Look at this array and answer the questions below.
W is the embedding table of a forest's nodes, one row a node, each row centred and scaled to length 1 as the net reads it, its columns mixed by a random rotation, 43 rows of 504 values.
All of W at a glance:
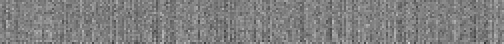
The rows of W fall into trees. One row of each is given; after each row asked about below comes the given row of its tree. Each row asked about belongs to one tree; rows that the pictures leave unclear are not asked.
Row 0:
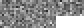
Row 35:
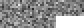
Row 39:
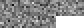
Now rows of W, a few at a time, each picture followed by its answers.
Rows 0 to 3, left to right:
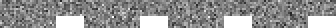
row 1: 35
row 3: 39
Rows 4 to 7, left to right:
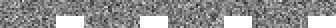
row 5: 0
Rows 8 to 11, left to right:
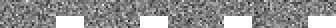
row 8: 39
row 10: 0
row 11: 35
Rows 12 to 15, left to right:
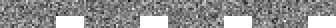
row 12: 39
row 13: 0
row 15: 0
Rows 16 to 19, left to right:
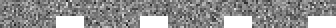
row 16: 39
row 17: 35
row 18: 35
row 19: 39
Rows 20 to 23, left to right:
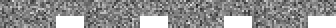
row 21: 35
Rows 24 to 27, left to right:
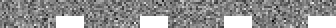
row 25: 0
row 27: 0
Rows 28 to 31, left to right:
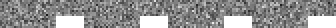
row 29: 39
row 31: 35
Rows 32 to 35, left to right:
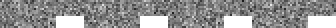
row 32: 35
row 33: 35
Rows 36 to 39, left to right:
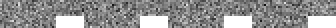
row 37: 35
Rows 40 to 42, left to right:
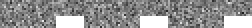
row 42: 0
